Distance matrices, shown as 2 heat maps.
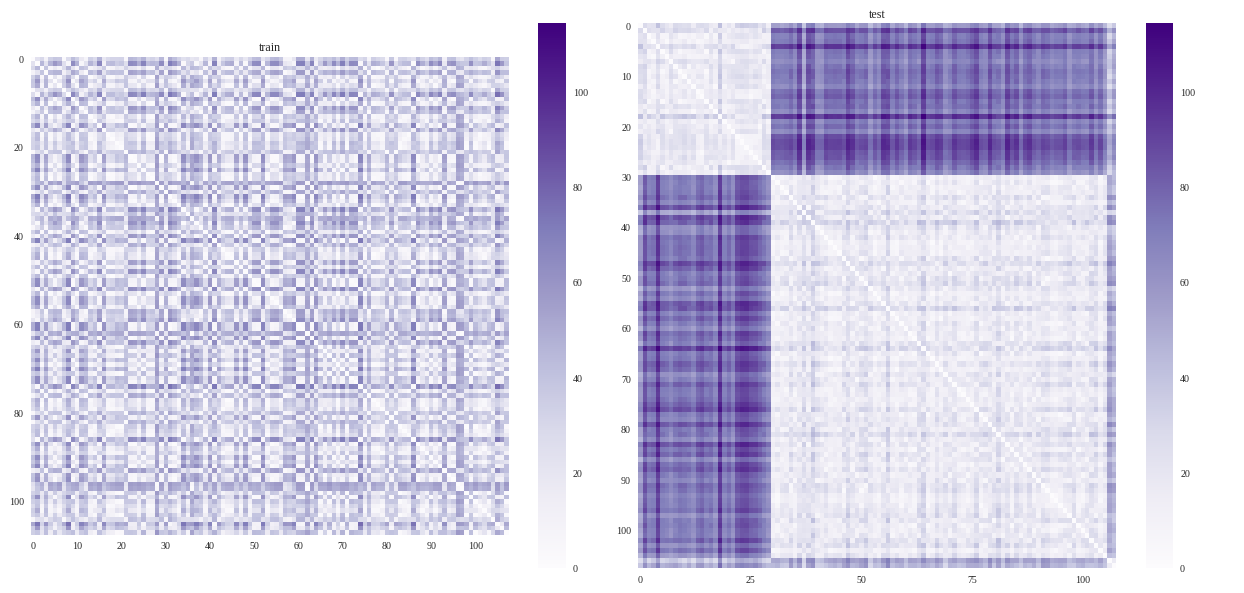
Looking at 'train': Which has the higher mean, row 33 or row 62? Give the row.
62
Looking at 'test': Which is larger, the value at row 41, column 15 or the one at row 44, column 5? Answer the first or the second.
the second
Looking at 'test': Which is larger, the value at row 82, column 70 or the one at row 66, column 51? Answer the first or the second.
the second
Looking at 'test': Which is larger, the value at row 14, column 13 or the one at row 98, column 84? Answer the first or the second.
the second
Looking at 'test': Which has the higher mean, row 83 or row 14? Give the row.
14
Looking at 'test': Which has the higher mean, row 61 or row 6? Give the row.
6
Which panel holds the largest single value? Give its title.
test
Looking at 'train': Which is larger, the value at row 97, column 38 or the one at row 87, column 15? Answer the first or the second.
the first
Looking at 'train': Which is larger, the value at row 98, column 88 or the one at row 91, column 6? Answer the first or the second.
the first
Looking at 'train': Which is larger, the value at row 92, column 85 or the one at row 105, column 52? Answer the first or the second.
the second
